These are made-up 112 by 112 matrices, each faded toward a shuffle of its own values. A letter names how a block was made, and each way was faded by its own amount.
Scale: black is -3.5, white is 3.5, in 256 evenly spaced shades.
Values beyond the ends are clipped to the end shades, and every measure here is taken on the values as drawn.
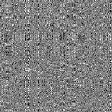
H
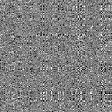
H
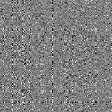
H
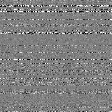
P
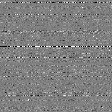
P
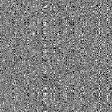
H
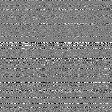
P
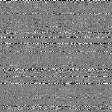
P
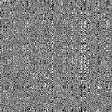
H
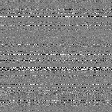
P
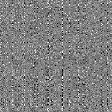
H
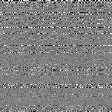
P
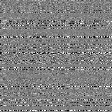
P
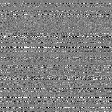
P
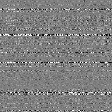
P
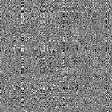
H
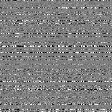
P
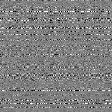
P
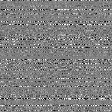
P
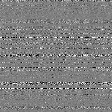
P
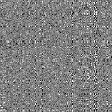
H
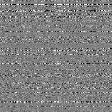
P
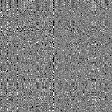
H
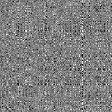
H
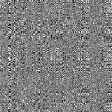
H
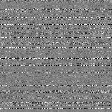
P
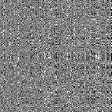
H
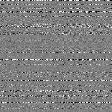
P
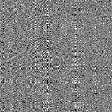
H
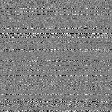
P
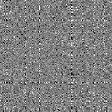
H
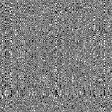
H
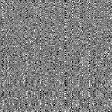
H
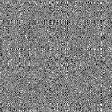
H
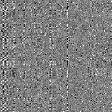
H
